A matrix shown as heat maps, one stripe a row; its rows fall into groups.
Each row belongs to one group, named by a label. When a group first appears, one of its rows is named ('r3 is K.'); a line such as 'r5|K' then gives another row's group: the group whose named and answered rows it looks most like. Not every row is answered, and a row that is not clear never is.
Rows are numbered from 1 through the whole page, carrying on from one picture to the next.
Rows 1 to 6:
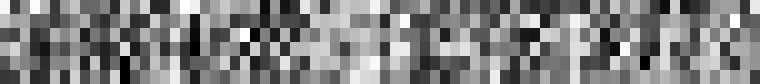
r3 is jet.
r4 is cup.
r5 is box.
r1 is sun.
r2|cup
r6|jet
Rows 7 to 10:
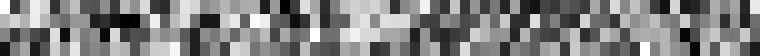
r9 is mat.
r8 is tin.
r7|sun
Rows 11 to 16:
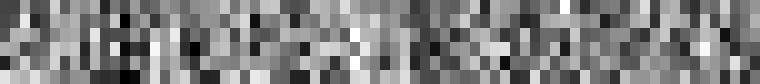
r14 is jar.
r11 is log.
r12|jet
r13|box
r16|tin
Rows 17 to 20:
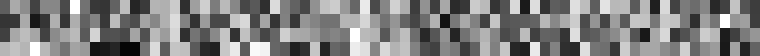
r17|cup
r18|jet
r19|box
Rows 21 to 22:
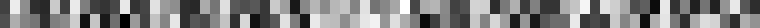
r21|cup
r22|box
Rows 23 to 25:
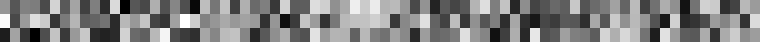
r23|mat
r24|sun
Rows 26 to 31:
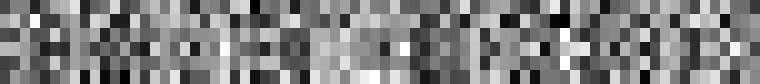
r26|jet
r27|box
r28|log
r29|cup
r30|log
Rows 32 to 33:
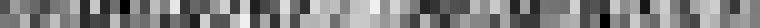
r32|box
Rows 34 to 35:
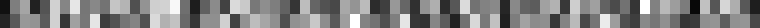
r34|jet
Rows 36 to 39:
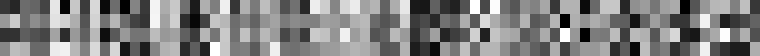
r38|log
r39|jar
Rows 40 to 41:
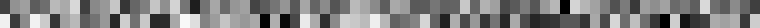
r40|jet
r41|sun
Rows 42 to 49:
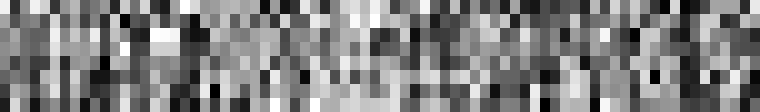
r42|sun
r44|jar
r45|jar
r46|mat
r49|cup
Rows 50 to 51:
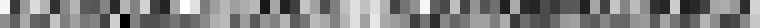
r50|sun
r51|mat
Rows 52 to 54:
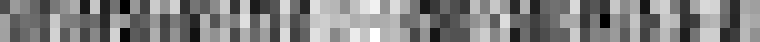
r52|box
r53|mat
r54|mat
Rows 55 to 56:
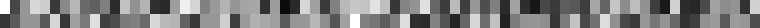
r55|sun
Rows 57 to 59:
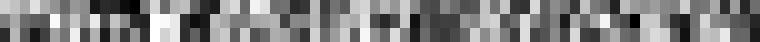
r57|tin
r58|jar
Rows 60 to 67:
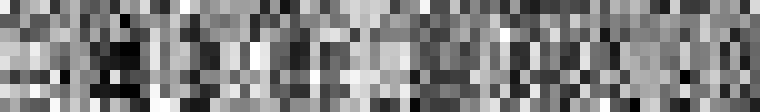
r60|sun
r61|jet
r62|jar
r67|jar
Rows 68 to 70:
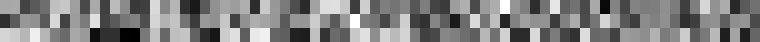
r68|jar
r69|log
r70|tin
